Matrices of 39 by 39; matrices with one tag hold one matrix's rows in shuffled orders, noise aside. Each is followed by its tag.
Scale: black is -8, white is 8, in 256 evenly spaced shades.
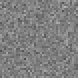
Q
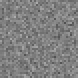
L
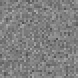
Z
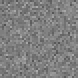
L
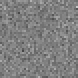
Q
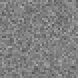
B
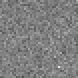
Q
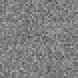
Z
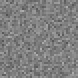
B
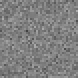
Z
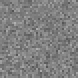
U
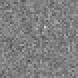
B
